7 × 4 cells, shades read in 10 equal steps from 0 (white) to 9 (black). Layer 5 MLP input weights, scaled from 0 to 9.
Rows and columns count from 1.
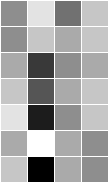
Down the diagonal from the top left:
4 2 4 2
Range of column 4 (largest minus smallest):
2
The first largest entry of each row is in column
3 1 2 2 2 4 2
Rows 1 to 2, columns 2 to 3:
1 5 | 2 3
